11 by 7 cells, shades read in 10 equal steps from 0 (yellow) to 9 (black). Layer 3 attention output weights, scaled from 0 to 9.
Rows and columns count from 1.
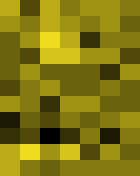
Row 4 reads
5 6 1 1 3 3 6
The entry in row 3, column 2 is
3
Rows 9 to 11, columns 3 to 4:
9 7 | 3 1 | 5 4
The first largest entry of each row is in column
2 7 5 2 6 1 3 1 3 5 3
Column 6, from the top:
3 3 4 3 7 4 5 4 8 3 4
